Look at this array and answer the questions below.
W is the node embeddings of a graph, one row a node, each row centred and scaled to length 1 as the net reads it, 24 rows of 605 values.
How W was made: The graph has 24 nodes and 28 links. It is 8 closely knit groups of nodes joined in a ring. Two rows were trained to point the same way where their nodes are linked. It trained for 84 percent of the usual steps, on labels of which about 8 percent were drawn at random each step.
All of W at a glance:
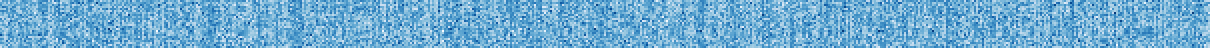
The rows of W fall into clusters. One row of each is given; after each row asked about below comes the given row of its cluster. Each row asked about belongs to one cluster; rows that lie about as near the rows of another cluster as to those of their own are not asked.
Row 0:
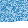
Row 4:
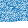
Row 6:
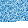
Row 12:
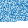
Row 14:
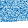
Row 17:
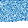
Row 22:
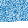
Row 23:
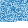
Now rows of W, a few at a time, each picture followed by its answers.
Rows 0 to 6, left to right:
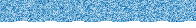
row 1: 4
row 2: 14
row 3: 0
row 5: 0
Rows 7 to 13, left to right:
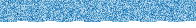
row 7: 23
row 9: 14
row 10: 6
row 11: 12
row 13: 22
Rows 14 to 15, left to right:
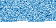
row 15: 17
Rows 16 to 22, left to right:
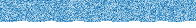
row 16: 17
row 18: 6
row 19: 23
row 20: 4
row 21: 12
